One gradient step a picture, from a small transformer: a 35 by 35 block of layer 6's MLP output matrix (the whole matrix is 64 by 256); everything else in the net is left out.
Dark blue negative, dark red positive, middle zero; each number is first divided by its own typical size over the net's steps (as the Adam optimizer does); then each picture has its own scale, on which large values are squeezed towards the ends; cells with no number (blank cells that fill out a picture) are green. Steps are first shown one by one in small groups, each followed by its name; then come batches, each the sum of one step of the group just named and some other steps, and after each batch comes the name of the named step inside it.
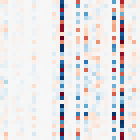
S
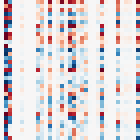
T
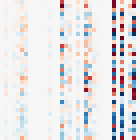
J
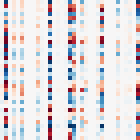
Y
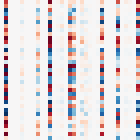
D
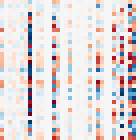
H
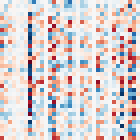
H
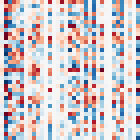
T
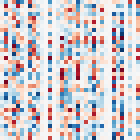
Y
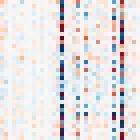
S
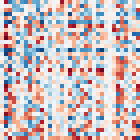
T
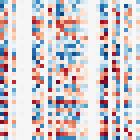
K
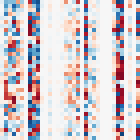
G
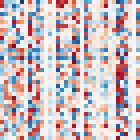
G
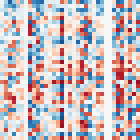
G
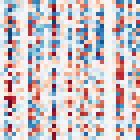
G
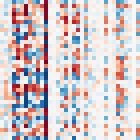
G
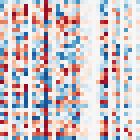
K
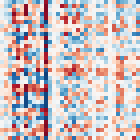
G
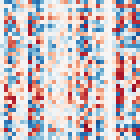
G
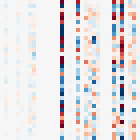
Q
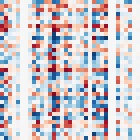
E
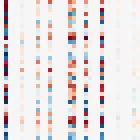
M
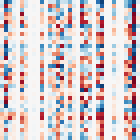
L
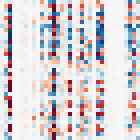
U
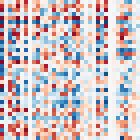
U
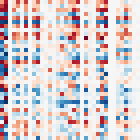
M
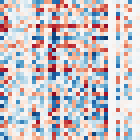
E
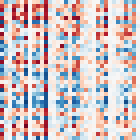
L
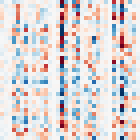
Q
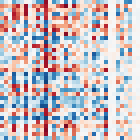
E
